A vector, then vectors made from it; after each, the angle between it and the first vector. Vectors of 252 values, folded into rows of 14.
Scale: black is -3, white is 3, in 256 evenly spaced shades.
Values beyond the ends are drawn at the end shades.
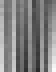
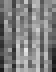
nearly opposite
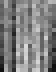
nearly opposite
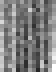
nearly parallel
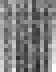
nearly parallel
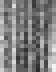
nearly parallel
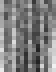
nearly parallel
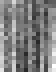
nearly parallel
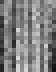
nearly opposite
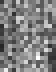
partly opposed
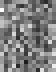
partly aligned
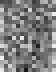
partly aligned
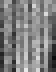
nearly opposite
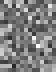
orthogonal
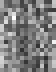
partly aligned
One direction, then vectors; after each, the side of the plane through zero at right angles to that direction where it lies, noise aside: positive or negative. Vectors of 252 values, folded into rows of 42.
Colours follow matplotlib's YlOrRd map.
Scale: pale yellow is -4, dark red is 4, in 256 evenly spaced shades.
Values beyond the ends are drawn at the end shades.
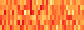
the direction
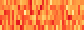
positive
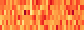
negative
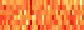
positive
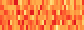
positive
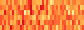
positive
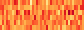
negative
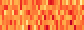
negative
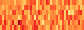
positive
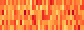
negative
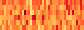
negative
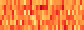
positive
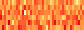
positive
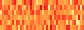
positive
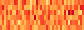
negative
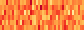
positive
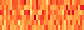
negative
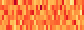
positive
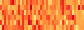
positive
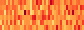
negative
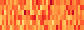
negative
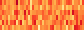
negative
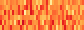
positive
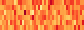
negative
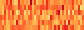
positive
